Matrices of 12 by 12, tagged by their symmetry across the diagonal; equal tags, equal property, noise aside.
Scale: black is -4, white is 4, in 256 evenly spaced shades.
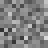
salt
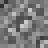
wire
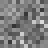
wire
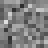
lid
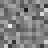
lid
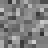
lid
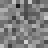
salt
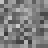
salt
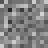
wire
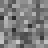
salt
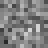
salt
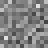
wire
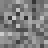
lid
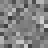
wire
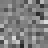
lid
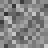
wire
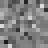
lid
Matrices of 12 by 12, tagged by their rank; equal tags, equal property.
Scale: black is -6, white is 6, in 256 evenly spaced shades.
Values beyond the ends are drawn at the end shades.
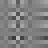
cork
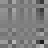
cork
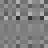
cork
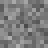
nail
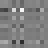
cork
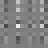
cork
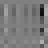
cork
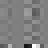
cork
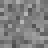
nail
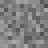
nail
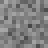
nail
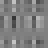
cork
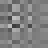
cork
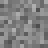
nail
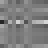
cork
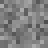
nail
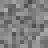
nail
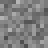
nail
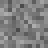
nail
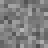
nail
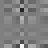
cork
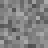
nail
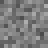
nail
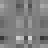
cork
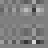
cork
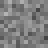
nail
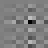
cork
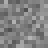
nail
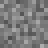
nail
